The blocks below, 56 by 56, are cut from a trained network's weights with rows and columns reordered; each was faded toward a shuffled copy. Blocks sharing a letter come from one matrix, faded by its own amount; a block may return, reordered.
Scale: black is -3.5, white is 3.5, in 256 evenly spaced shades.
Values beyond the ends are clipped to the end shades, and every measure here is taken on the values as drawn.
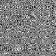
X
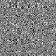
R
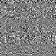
X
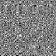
X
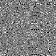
R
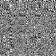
R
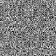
X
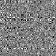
R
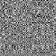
X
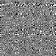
R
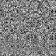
X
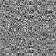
X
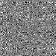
R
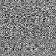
X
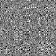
R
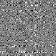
R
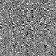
R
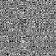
X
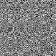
X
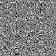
X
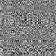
X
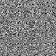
X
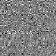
R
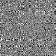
R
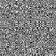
X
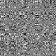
X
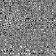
R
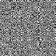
X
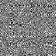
R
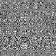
X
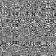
X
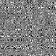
R
